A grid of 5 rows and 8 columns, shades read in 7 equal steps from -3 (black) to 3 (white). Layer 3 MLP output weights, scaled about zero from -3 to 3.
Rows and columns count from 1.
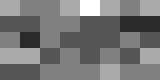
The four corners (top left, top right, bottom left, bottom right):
1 1 -1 0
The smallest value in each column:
-1 -2 -1 -1 -1 -1 -2 -2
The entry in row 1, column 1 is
1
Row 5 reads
-1 -1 0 0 0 1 0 0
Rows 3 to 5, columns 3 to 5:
0 -1 -1 / -1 0 -1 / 0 0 0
